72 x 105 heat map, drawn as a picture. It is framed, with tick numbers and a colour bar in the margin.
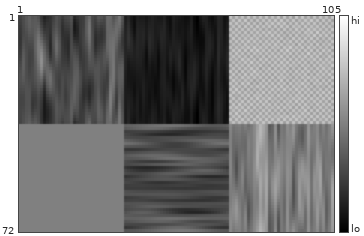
The table splits into 2 rows of 3 panels. Panel 1,1: low, streaked downward. Panel 1,2: very low, streaked downward, faint in contrast. Panel 1,3: high, checkered. Panel 2,1: middling, flat. Panel 2,2: low, streaked across. Panel 2,3: middling, streaked downward.
